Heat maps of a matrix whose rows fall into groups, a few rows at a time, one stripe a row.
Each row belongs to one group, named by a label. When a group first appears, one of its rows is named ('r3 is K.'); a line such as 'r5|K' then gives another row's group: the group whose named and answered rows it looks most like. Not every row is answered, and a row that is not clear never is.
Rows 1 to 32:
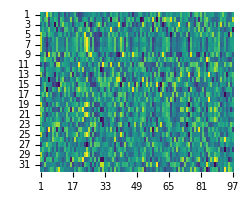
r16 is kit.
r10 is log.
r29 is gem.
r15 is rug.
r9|kit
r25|gem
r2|log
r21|gem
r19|gem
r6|gem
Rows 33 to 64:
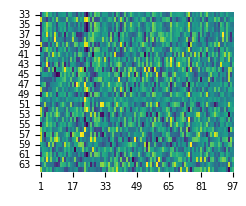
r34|gem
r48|gem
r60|log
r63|rug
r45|rug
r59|kit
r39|gem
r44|kit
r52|gem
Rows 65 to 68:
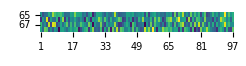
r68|log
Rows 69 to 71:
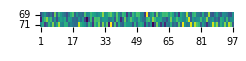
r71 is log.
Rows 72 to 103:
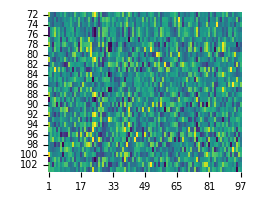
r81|gem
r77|rug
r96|rug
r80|log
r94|gem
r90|log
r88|gem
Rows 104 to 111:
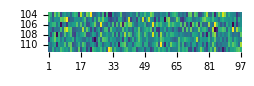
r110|log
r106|log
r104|rug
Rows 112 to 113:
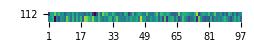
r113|kit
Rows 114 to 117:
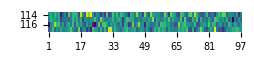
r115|log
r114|rug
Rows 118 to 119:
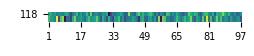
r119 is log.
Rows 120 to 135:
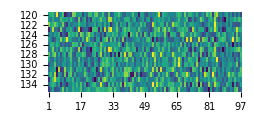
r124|rug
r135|kit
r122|log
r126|log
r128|log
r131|log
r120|log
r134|log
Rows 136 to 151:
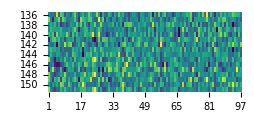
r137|rug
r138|log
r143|log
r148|gem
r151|gem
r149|rug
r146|kit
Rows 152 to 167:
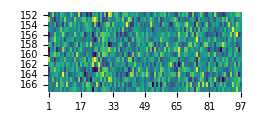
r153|gem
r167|kit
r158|rug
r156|kit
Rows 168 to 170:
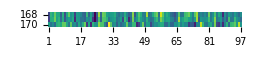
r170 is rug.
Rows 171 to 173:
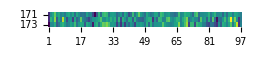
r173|kit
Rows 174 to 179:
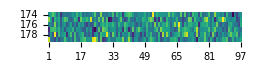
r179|gem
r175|rug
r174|log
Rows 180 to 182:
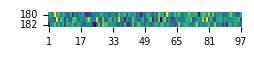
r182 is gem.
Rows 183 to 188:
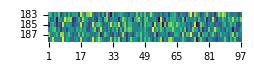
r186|log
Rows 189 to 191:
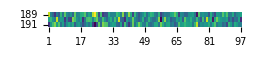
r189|gem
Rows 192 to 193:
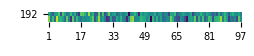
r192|rug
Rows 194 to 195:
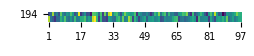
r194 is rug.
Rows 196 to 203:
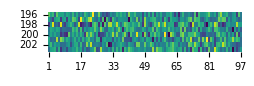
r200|rug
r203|log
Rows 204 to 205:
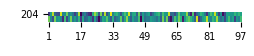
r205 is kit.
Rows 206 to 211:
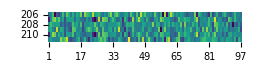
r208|log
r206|kit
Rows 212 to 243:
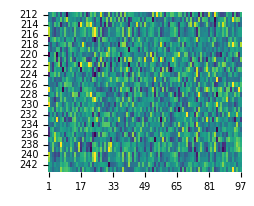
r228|kit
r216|gem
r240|gem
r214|rug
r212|log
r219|rug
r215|gem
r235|kit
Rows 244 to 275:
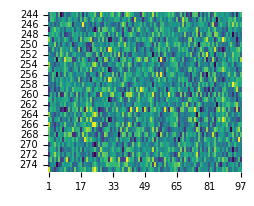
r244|log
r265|rug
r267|kit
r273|log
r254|gem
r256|log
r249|rug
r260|log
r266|gem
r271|log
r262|kit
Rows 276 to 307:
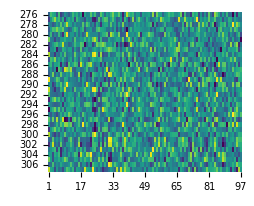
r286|rug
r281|gem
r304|rug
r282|kit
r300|gem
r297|log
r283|kit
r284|gem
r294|kit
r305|rug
